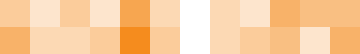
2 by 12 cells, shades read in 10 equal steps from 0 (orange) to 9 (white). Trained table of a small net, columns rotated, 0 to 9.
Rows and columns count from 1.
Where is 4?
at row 1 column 11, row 1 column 12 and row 2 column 10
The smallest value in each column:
3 6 5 5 0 5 9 6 5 3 4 3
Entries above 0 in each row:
12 11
